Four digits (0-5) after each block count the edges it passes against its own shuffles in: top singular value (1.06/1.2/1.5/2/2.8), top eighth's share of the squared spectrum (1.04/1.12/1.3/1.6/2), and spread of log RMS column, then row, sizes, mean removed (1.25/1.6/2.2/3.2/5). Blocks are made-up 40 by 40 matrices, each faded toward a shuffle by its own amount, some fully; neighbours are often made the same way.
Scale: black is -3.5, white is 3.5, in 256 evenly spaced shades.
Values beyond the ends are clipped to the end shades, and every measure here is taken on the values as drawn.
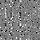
3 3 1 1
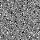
0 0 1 0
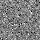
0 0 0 0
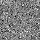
0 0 0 1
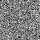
1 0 0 0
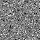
2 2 0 0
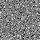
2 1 0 0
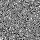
0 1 0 0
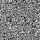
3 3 0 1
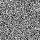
0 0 0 0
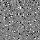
2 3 1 1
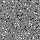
0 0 0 0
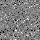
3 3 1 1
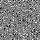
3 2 0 0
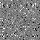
3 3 1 1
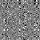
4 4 2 1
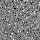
0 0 0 0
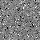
0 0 0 0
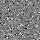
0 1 0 0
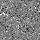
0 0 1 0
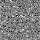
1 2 0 2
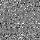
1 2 0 2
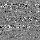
1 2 0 3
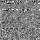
2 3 0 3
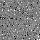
1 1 0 1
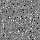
2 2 1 0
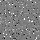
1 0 0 0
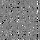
3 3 2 1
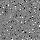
0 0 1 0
